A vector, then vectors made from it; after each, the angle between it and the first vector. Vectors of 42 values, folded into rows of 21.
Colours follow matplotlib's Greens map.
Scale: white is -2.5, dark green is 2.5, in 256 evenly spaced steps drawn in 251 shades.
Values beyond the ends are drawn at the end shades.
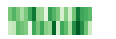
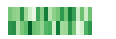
nearly opposite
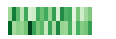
partly opposed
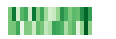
orthogonal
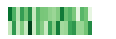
partly opposed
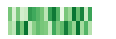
partly aligned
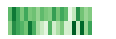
orthogonal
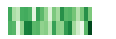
partly opposed
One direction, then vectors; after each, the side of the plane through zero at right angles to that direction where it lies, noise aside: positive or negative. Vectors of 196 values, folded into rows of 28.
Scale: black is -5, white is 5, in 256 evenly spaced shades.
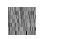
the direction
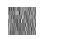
negative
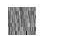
positive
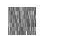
negative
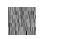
positive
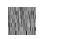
positive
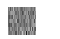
positive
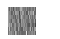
negative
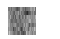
negative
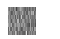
negative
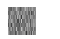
positive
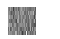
negative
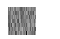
positive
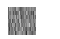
positive
